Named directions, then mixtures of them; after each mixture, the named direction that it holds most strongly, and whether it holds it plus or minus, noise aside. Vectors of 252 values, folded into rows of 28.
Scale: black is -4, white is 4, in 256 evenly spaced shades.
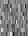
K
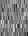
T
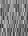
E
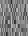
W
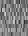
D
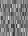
K, plus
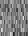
K, plus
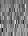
E, minus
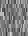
D, minus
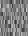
W, plus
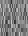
W, plus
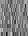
W, plus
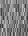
E, plus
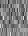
E, minus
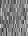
E, minus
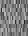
D, plus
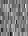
K, minus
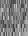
T, minus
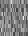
W, minus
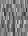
D, minus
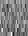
K, plus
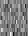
K, plus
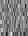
K, plus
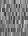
D, minus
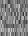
D, plus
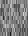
E, plus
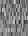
D, plus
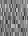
W, plus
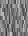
K, plus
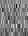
T, plus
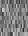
D, plus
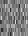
K, minus
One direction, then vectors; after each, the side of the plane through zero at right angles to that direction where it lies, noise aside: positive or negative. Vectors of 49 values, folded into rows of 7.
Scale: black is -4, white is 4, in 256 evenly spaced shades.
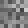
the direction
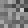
negative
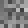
positive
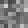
positive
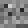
positive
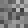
positive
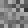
negative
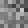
negative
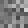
positive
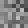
negative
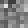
positive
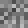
positive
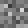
negative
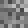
positive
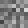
positive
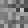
negative
